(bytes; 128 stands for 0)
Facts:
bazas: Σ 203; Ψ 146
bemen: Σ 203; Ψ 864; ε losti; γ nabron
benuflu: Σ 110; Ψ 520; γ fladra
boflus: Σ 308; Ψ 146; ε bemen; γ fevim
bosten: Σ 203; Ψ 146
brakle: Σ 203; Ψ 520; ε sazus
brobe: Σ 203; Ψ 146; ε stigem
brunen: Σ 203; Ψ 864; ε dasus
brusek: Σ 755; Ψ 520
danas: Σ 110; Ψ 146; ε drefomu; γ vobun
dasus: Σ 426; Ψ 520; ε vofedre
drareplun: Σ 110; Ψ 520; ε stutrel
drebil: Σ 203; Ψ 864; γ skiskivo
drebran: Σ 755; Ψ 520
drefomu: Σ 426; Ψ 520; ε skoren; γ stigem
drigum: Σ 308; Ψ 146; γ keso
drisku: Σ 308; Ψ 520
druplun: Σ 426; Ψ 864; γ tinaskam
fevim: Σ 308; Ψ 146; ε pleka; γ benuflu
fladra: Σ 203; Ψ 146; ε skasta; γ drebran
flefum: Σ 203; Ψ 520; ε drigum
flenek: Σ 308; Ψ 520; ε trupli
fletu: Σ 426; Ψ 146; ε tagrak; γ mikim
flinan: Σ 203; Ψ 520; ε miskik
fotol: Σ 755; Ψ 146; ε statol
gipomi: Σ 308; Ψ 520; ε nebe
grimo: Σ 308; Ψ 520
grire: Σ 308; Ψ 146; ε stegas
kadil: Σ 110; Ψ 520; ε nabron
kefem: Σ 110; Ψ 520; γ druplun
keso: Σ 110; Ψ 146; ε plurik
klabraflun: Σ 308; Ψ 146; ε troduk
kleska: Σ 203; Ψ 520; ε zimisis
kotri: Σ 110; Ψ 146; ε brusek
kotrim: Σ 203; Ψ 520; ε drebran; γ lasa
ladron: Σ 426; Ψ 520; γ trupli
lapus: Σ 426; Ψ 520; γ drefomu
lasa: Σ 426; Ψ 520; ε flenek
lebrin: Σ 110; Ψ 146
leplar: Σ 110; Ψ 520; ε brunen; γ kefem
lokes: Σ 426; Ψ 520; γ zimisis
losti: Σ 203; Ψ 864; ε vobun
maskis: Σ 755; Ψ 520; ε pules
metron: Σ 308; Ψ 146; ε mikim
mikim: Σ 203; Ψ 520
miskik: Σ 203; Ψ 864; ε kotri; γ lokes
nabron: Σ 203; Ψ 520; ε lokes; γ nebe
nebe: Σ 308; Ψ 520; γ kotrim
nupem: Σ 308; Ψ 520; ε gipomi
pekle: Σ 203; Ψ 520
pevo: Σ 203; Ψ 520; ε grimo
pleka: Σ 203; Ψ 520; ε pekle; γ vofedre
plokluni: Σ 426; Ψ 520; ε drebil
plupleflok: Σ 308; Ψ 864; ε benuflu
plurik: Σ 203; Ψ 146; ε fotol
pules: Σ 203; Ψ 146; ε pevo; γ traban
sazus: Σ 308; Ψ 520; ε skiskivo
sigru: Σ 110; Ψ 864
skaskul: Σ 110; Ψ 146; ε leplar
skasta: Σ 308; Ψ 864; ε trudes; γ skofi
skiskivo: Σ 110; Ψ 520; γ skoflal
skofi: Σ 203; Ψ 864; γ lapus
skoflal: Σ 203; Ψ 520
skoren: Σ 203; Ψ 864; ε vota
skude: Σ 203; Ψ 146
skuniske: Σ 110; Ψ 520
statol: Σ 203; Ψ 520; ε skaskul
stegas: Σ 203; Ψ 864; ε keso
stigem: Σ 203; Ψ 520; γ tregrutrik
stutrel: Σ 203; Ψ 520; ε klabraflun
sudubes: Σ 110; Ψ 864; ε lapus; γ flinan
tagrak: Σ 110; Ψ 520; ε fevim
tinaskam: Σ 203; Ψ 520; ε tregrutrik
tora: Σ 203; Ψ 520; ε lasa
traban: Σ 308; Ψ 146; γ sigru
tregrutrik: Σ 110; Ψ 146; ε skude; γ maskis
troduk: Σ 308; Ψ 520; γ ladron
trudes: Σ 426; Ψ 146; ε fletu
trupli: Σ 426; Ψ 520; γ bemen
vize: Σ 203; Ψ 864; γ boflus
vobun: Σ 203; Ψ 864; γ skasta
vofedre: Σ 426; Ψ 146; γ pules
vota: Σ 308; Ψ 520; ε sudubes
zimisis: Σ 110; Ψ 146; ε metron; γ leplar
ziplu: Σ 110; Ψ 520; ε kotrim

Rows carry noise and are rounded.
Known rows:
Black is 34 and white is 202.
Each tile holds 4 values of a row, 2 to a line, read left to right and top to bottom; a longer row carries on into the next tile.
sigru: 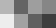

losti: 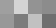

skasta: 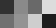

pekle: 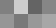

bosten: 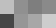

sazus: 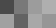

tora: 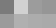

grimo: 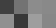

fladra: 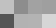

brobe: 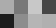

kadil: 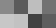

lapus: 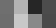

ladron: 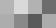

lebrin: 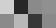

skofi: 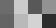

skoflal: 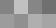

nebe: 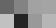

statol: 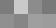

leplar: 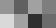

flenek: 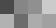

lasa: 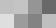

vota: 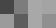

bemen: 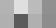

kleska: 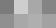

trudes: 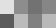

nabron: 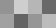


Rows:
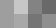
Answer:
dasus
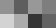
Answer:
skuniske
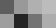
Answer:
troduk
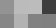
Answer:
plokluni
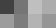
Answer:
nupem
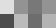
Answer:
fletu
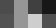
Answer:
stigem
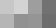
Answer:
druplun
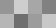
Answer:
kotrim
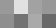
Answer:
vize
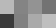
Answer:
pules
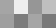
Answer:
miskik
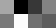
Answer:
tregrutrik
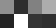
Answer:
danas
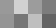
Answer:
skoren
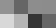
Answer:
tagrak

